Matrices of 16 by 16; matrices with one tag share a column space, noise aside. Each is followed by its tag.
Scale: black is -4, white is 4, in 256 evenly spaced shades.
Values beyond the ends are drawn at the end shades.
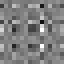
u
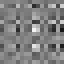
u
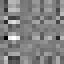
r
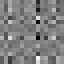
r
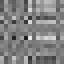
r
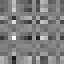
r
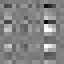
u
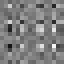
u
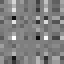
r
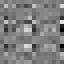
u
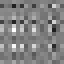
u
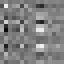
u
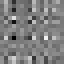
r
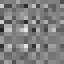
u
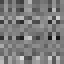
r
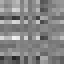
r
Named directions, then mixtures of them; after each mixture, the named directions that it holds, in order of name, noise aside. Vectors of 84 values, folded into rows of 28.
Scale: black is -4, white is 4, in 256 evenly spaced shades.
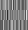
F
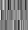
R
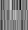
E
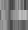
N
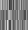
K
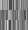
K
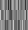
E, K, R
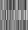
F, N, R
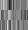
K, R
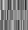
F, R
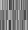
K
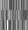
K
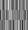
E, K, R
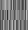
F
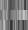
N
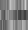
N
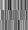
E, R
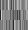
E, F, R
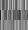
E, N, R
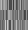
K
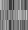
F, K, N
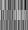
N, R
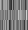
F, K, N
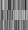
F, N, R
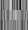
E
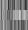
E, N, R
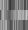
N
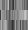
N, R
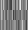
E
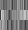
K, N, R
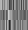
K
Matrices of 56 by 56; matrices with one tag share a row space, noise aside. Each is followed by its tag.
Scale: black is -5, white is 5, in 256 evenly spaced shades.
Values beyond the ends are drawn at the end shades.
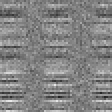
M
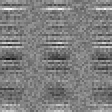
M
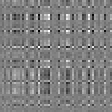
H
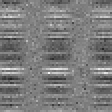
M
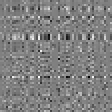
H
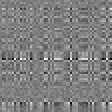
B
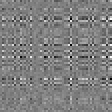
B
